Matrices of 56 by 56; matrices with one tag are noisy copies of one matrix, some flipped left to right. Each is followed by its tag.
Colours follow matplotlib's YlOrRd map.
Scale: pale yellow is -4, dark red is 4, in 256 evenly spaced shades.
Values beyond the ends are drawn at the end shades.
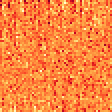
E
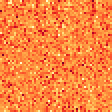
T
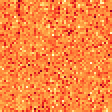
T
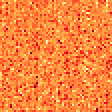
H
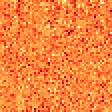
T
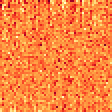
E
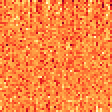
E
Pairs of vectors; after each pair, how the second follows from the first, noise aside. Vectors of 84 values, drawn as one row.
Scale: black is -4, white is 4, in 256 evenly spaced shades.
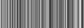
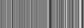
partly zeroed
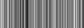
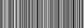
shuffled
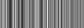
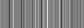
partly zeroed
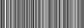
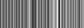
shuffled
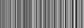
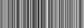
shuffled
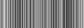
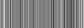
partly zeroed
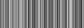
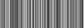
shuffled
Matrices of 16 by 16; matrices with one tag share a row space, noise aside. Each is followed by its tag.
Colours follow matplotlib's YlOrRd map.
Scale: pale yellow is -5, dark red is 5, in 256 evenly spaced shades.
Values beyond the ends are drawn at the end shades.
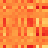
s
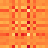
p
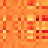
s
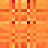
p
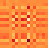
p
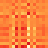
p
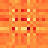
p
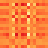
p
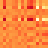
s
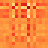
p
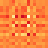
p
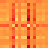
p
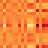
s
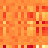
s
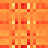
p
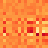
s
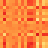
s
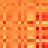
s
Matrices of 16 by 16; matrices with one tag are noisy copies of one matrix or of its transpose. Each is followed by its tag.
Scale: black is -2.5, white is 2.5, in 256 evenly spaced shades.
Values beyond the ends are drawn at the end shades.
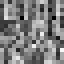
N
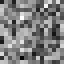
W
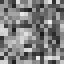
W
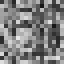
W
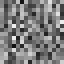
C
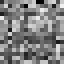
W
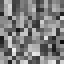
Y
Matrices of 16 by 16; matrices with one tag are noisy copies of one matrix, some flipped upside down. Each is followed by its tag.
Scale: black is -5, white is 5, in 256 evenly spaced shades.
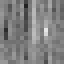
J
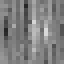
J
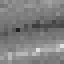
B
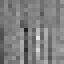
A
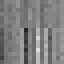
A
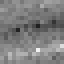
B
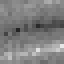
B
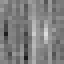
J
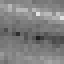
B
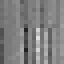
A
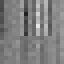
A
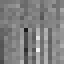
A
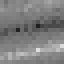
B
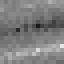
B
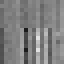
A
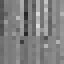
A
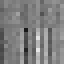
A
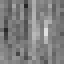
J
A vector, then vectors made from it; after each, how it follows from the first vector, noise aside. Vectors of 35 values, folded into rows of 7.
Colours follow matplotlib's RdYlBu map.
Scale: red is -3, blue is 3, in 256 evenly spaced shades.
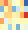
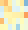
shrunk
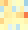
shrunk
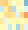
shrunk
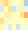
shrunk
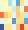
reversed
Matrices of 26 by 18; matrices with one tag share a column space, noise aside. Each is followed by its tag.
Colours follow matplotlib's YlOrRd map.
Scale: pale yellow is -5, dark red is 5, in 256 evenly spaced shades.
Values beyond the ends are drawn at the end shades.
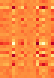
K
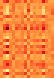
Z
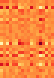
K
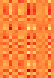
Z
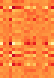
K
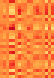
Z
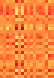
Z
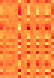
Z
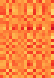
Z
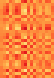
Z
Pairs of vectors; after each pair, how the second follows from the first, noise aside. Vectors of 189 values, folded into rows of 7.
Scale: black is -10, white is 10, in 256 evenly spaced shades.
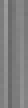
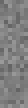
shuffled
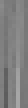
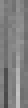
scaled up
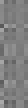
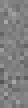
shuffled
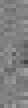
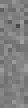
shuffled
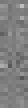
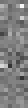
scaled up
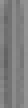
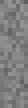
shuffled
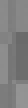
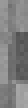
scaled up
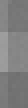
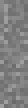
shuffled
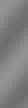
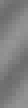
reversed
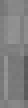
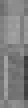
scaled up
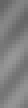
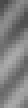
scaled up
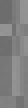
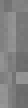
reversed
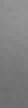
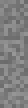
shuffled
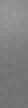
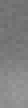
reversed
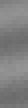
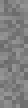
shuffled
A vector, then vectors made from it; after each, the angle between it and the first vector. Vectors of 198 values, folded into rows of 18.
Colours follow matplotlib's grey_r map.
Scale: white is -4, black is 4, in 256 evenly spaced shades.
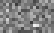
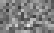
partly opposed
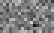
nearly opposite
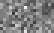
orthogonal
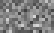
nearly parallel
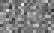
partly aligned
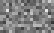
partly aligned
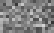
partly aligned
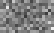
orthogonal
